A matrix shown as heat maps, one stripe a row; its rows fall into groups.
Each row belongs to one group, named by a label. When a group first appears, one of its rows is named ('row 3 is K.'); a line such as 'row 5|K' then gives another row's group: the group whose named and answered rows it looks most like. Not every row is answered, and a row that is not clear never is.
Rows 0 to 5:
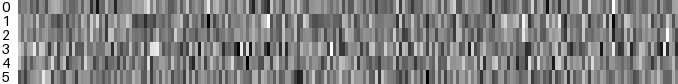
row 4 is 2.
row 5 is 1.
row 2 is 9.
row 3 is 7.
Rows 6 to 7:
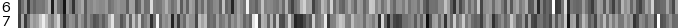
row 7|1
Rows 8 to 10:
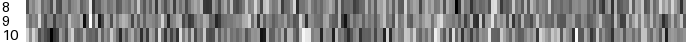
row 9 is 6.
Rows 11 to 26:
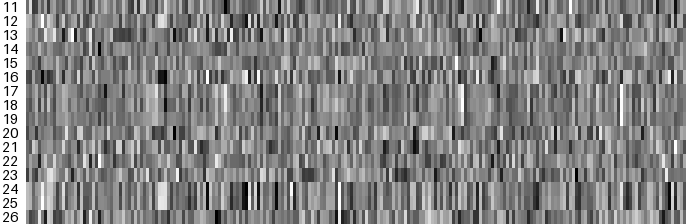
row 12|7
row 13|2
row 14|6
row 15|2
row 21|9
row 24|7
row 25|7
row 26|6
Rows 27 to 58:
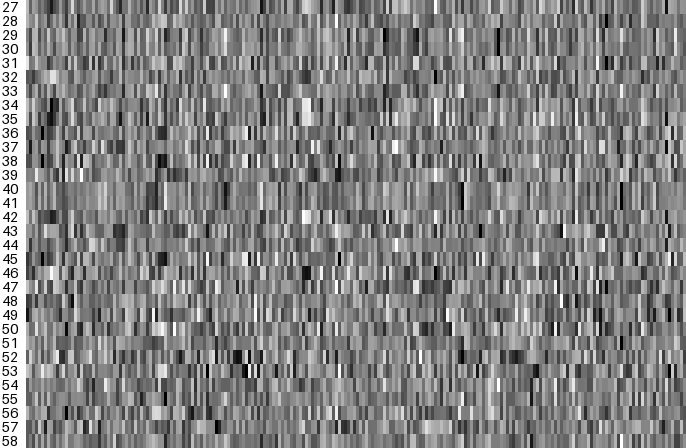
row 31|6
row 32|1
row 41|9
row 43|2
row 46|1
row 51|9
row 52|2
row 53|7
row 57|6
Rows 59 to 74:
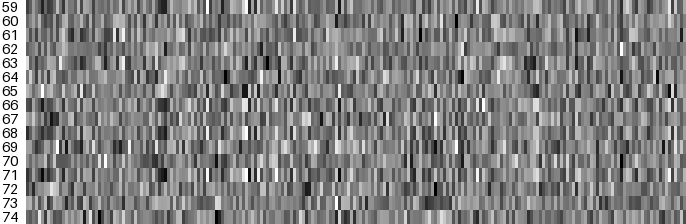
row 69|2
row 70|9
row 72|1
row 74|6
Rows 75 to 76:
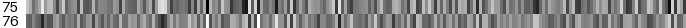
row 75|7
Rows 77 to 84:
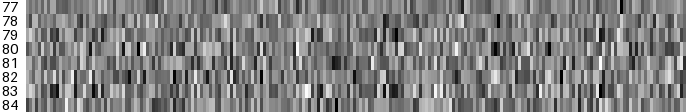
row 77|9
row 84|6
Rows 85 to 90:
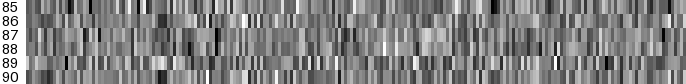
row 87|6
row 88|6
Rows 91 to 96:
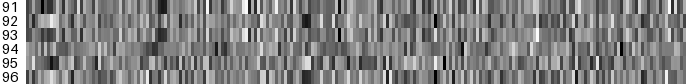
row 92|1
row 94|9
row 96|1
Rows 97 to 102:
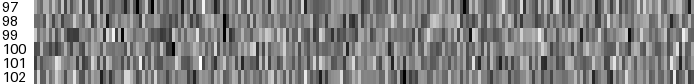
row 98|6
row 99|9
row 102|1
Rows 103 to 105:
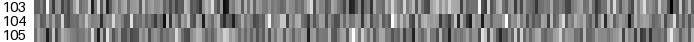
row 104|9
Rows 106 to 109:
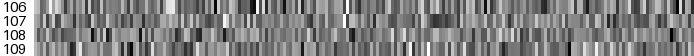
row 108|6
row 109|2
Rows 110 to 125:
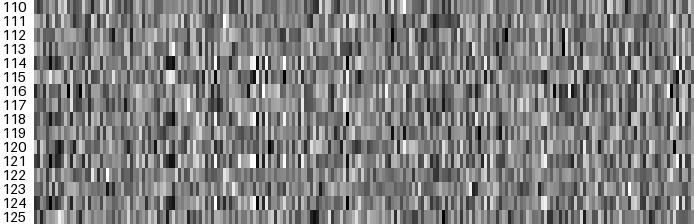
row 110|1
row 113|9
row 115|7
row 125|1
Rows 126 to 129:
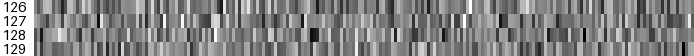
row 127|2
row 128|1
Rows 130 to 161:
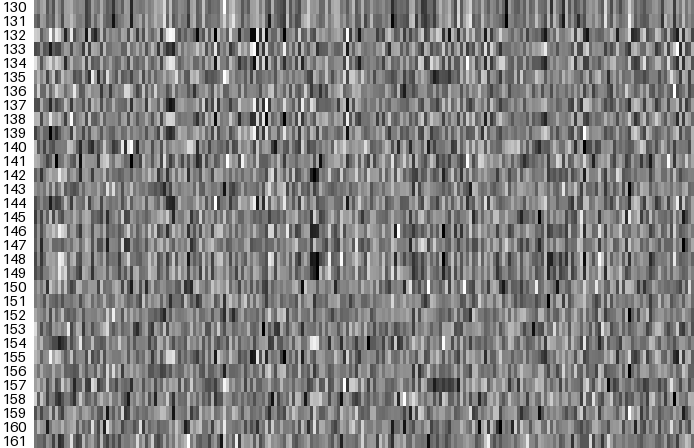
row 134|7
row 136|1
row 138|7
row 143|9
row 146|1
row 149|1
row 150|2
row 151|6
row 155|7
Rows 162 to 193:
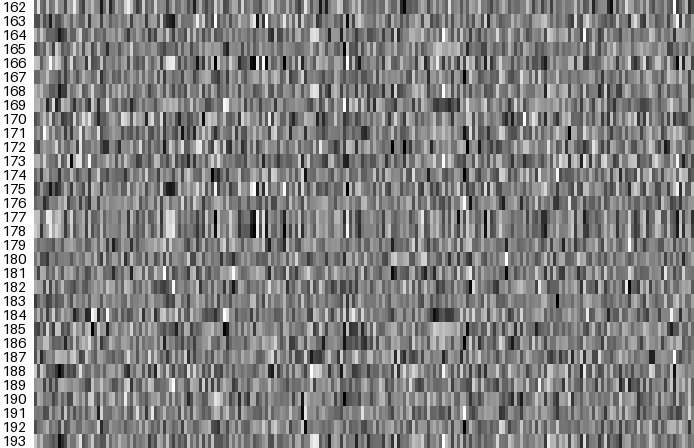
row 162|1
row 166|7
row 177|7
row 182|9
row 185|6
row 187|1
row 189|9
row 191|2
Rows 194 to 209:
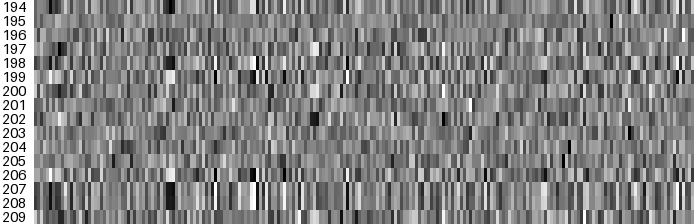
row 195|1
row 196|9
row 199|7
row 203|9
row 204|2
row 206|7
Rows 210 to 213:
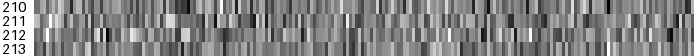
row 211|7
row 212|6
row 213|6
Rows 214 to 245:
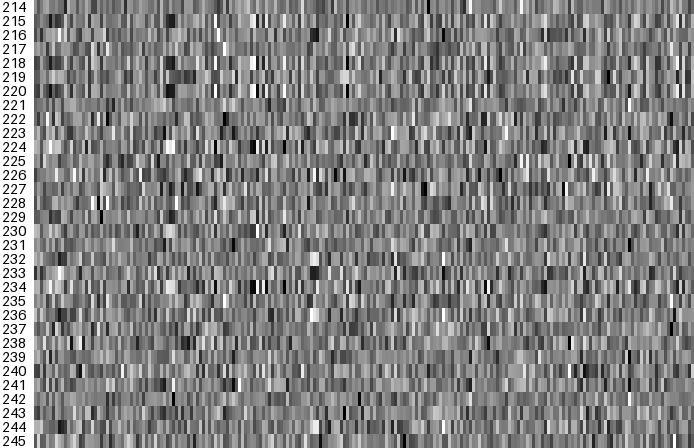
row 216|1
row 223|9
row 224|7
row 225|2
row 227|6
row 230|7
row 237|6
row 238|2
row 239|9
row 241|9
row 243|6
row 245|1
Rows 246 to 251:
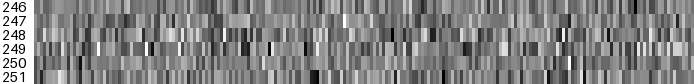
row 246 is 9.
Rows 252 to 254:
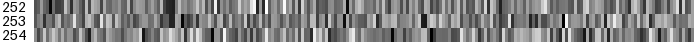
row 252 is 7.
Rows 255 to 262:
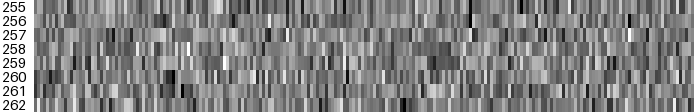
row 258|2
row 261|6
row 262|1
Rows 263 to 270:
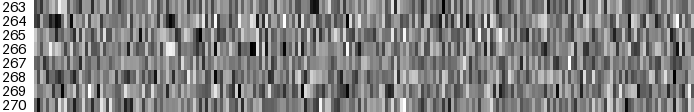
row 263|1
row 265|6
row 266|7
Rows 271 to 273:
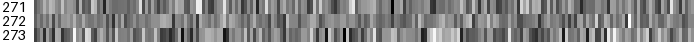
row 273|6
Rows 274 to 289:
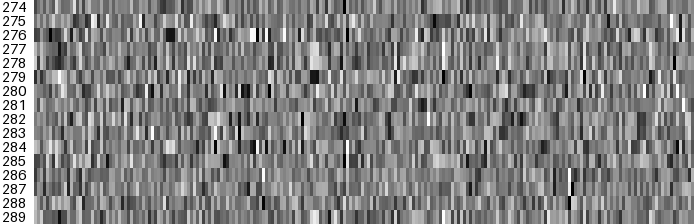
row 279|1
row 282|2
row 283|2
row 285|6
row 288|2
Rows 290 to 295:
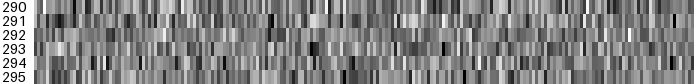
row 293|1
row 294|6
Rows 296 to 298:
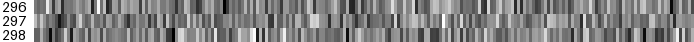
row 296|6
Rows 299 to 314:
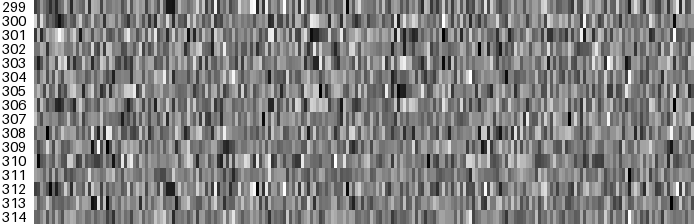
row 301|1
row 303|1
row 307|2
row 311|9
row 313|6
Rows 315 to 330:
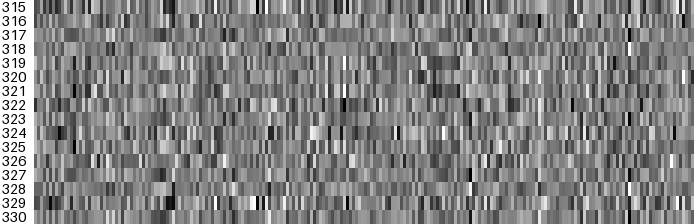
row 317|9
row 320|9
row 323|9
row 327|9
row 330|9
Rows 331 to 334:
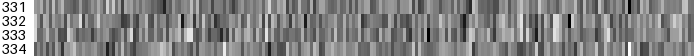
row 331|9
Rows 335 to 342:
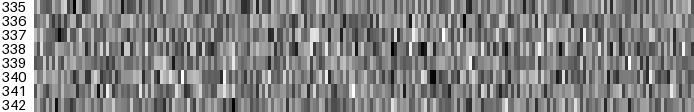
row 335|2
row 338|9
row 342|9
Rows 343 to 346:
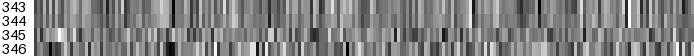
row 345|1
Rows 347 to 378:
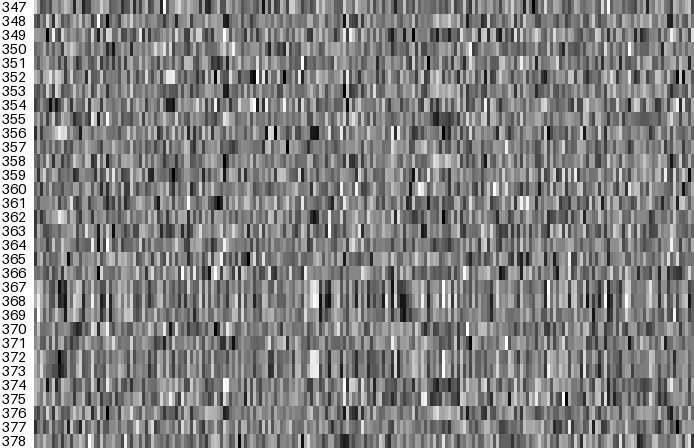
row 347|2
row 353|6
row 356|1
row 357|9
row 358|6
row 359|9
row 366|2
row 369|1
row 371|9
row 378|2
